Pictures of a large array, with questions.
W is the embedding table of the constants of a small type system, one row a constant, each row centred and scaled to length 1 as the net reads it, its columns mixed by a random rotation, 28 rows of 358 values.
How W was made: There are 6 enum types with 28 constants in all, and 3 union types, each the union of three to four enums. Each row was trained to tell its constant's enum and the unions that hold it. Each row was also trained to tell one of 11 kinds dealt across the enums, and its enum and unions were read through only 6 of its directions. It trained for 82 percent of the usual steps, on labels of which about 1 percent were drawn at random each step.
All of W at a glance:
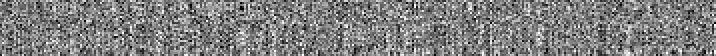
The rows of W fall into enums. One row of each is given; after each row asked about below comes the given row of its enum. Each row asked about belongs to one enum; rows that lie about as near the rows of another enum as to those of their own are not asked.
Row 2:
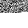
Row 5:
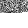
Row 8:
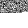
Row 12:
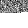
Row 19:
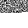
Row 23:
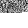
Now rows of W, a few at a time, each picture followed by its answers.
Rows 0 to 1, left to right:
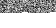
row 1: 23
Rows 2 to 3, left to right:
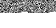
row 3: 2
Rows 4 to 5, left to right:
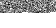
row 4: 23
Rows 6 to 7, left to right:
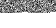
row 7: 23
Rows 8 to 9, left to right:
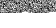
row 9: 5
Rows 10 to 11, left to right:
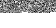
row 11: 23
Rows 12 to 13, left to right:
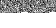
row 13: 12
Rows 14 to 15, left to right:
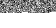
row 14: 8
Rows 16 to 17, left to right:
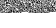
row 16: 19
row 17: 5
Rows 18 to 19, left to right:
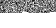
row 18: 8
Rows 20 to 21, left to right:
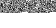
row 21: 19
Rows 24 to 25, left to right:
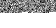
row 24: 2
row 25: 12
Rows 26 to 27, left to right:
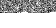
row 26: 12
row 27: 12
